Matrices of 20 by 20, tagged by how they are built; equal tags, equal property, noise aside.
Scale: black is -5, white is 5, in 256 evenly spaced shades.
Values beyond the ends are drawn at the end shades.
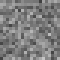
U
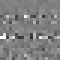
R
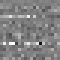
R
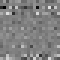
R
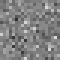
U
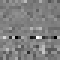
R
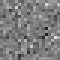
U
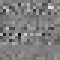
R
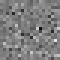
U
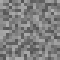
U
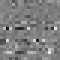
R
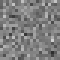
U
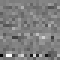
R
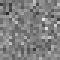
U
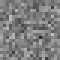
U
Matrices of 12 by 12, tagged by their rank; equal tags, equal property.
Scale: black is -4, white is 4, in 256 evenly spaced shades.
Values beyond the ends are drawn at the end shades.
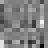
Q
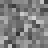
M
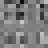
Q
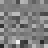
Q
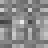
Q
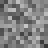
M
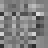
Q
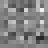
Q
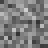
M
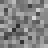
M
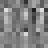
Q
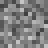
M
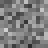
M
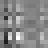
Q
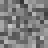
M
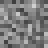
M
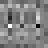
Q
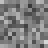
M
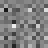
Q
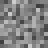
M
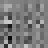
Q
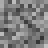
M
